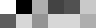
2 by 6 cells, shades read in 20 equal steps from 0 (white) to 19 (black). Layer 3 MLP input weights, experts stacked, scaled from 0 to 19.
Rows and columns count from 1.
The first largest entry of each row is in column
2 1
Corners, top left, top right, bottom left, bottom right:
0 4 12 6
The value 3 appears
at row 2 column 2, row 2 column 4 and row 2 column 5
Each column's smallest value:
0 3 6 3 3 4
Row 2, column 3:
8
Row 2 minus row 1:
12 -16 2 -11 -10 2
